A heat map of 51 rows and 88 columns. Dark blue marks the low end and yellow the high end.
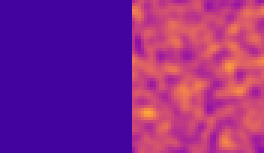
The table splits into one row of 2 panels. Panel 1,1: very low, flat. Panel 1,2: middling, blotchy.
